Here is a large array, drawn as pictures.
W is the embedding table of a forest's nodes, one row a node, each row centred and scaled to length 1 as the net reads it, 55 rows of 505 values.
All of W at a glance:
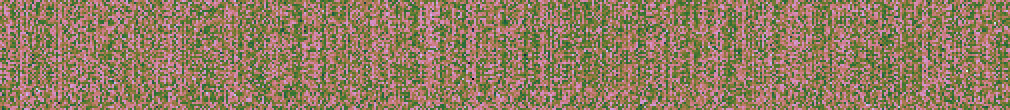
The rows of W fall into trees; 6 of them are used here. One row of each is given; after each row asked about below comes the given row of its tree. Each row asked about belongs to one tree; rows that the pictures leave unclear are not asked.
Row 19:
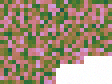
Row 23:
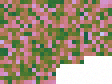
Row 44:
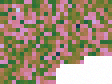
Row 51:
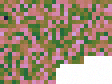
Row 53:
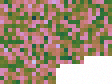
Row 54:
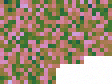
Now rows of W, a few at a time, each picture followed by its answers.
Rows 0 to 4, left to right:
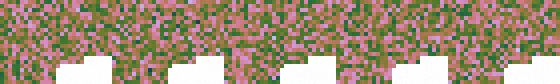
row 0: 54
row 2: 23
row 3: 23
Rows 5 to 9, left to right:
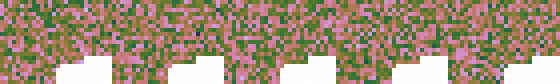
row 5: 19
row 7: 23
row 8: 19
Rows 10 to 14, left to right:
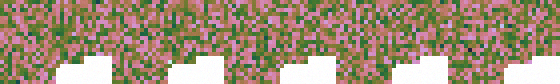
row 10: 51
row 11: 51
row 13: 19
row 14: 53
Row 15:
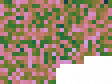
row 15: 53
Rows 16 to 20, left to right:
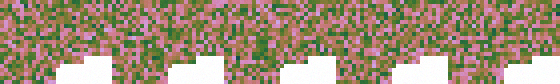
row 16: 19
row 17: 23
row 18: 23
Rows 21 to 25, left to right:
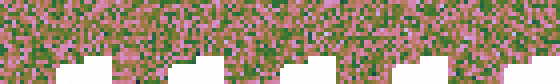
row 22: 23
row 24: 54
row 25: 44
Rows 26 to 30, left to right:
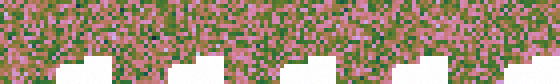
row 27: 51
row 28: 23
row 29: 44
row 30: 19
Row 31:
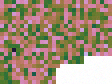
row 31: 51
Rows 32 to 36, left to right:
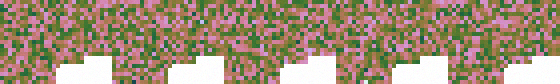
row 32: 23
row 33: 23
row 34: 19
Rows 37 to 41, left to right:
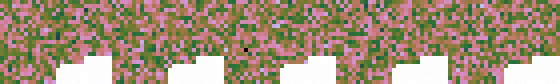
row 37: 19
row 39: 53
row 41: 23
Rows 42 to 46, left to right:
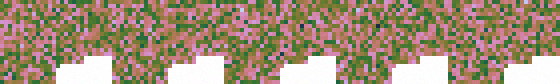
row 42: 19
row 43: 19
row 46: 54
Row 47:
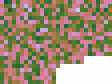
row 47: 54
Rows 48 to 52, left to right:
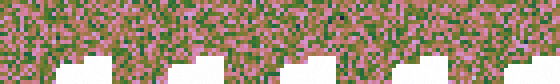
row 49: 19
